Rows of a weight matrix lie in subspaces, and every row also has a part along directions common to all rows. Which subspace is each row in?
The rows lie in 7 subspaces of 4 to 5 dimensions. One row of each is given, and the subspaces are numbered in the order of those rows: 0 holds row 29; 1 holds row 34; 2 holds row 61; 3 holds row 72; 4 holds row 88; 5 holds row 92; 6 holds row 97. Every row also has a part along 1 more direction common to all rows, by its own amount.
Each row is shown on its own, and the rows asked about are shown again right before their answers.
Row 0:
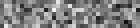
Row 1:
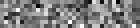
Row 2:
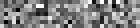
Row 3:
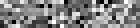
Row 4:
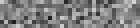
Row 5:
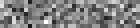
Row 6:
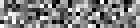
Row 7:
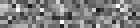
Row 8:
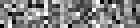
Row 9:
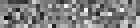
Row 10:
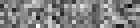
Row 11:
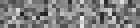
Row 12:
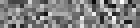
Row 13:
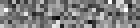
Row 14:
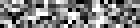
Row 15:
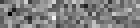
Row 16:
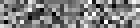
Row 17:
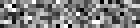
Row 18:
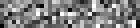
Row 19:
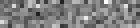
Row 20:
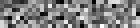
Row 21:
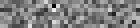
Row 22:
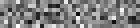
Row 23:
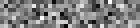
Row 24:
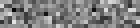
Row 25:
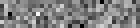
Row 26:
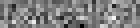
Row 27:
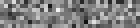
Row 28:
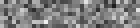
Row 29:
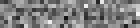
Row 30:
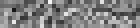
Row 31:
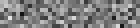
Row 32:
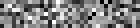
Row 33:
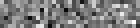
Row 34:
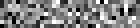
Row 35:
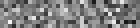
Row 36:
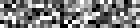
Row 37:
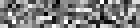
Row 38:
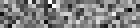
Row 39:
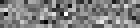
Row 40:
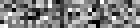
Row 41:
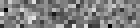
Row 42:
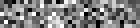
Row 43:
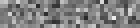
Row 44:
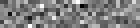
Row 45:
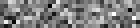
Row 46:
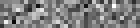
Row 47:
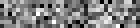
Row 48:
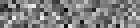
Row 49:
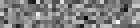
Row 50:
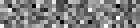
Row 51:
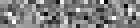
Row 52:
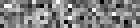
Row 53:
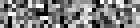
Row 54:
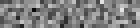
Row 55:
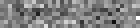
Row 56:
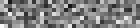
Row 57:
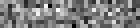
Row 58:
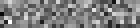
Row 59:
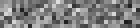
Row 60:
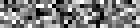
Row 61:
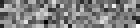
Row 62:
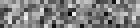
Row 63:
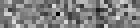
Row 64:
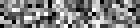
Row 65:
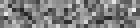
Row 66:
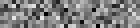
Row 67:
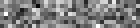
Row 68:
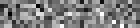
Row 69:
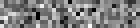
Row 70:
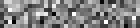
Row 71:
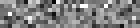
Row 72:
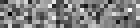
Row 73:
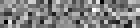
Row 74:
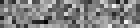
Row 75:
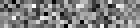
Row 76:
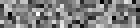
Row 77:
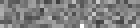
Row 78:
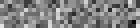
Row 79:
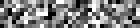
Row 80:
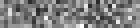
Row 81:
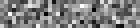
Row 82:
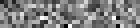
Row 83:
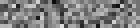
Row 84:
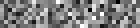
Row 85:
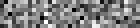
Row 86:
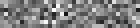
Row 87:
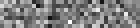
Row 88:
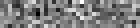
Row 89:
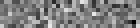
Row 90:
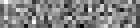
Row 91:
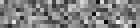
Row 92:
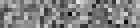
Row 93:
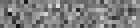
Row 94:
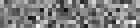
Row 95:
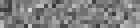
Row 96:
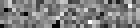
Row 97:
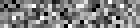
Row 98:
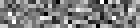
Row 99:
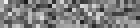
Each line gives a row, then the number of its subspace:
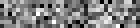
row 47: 0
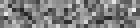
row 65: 2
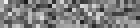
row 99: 3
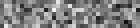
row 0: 2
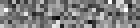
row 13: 6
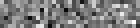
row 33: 4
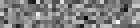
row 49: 1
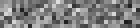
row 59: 2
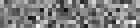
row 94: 4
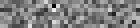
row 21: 2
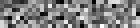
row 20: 0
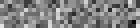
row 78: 4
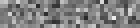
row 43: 1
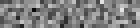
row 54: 0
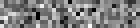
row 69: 1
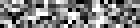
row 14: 1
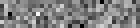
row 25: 0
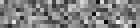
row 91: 5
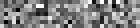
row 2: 5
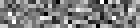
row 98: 1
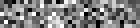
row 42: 5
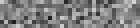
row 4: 0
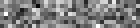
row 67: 2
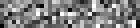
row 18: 4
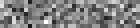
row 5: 2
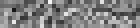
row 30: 5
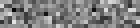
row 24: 2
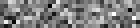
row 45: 3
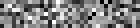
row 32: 2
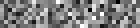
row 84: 0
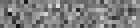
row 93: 1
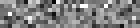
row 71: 3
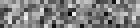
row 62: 5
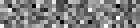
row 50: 6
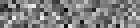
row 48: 6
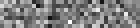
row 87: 5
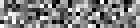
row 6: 1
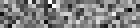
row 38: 3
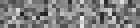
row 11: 4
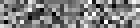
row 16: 5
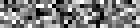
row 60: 3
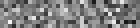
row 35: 4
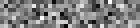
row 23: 6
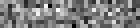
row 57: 4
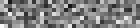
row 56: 3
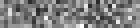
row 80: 0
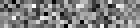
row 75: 6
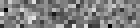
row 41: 3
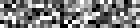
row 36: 0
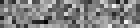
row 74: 2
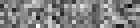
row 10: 3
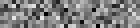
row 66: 6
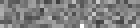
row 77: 5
